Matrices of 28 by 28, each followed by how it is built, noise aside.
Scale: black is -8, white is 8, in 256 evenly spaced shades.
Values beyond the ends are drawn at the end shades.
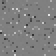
sparse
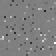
sparse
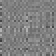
low rank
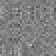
low rank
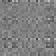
low rank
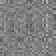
low rank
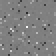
sparse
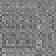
low rank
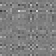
low rank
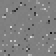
sparse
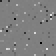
sparse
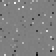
sparse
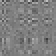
low rank
